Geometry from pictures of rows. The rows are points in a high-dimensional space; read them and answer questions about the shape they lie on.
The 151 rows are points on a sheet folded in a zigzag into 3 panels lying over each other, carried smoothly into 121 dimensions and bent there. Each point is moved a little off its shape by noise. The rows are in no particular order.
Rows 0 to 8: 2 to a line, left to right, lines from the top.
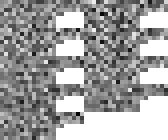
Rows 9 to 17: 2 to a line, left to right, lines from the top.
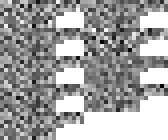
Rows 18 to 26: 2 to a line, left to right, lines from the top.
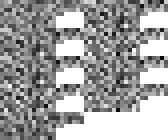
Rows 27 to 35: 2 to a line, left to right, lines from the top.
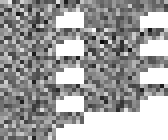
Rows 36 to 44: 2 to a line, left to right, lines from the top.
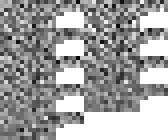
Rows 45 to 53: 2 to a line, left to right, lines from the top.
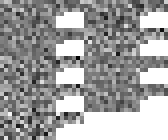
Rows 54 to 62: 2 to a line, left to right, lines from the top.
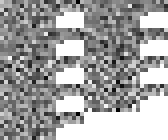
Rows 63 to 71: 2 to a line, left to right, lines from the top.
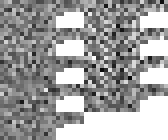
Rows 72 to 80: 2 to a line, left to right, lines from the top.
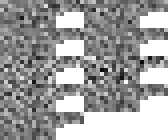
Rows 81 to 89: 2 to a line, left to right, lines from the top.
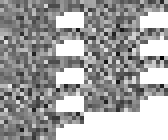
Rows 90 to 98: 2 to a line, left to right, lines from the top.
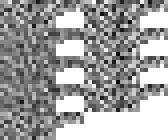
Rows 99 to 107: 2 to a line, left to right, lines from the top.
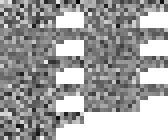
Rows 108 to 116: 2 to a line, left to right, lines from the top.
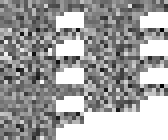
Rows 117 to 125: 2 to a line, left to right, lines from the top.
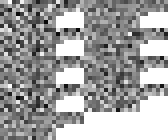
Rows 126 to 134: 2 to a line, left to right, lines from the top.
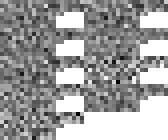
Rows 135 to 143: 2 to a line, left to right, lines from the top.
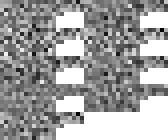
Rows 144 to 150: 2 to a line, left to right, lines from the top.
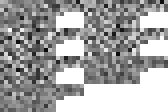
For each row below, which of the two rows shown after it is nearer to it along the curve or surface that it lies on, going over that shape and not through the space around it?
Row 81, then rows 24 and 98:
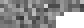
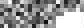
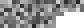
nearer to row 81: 98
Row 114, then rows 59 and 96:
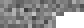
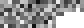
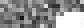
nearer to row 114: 59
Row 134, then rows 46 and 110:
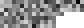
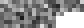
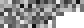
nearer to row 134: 46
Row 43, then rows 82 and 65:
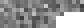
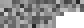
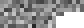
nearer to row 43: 82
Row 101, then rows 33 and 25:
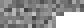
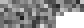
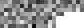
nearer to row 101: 25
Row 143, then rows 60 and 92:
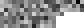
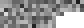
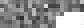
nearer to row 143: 92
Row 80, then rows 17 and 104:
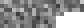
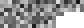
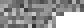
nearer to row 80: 17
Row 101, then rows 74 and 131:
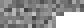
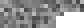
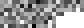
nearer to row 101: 131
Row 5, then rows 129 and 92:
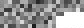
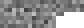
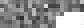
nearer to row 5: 129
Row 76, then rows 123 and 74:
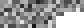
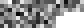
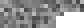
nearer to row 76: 123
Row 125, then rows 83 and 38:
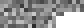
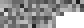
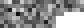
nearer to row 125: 38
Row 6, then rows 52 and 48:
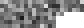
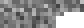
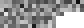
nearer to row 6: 52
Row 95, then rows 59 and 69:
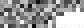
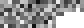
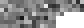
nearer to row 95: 59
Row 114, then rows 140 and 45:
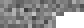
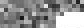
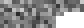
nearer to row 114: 45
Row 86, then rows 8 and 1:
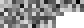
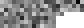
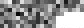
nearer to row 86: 8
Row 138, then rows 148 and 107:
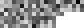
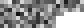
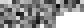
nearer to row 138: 107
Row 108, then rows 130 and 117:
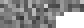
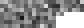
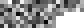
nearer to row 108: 130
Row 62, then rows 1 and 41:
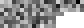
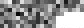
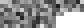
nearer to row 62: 41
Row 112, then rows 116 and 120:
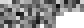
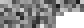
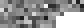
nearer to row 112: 116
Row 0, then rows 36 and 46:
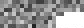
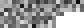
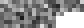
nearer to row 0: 36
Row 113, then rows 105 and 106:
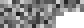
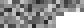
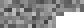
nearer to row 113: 105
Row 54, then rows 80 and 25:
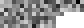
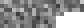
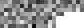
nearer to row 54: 80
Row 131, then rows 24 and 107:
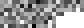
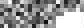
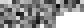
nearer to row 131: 24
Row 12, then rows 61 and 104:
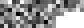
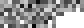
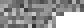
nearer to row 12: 61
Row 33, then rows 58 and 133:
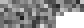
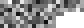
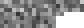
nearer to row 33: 133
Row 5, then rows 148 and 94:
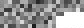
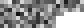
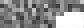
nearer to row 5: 148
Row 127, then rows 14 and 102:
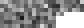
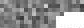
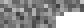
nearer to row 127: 14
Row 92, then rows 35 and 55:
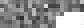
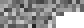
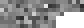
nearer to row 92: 55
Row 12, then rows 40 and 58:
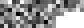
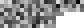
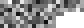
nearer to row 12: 58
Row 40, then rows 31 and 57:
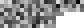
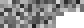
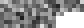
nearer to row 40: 57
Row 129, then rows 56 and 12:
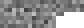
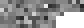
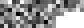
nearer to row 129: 12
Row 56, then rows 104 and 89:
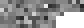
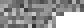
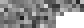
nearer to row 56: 89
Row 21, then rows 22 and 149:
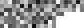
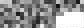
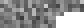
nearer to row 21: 149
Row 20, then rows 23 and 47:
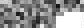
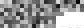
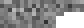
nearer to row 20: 23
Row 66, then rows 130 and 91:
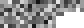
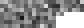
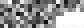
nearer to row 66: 91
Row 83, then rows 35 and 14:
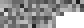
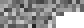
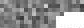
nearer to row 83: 14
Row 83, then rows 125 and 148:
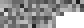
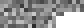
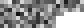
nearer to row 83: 148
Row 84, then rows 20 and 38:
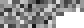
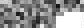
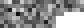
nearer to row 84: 38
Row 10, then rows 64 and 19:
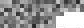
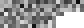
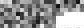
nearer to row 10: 64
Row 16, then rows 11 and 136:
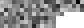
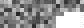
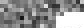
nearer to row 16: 136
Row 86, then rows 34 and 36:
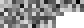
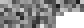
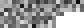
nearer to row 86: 34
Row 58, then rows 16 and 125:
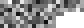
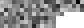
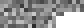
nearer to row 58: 125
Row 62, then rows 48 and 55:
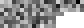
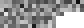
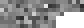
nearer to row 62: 55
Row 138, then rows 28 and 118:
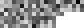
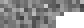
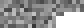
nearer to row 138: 28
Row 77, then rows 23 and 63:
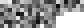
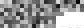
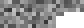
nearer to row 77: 23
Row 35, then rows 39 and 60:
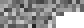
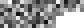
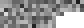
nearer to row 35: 39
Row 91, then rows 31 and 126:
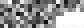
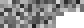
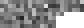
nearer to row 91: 31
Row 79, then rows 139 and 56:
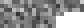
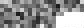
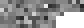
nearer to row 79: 56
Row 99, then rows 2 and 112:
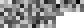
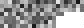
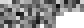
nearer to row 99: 112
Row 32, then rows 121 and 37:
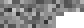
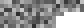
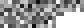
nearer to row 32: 37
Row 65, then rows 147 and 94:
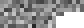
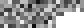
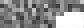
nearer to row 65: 147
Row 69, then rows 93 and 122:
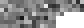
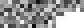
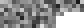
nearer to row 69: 122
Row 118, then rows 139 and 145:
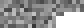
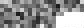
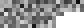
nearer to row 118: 145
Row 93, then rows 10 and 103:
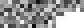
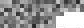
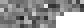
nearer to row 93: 10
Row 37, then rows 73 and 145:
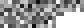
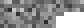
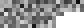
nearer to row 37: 145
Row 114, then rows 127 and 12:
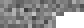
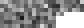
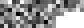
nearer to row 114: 12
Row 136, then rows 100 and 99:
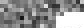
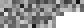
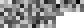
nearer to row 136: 99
